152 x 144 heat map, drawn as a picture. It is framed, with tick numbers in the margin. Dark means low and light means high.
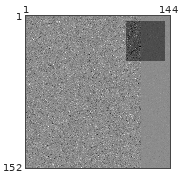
An odd patch, lower than its surroundings, sits in the top right. The top right is the ninth with the lowest average. No regular stripes run through it. A vertical seam about 80% of the way across splits the table, and the right part is calmer. The halves do not mirror each other.
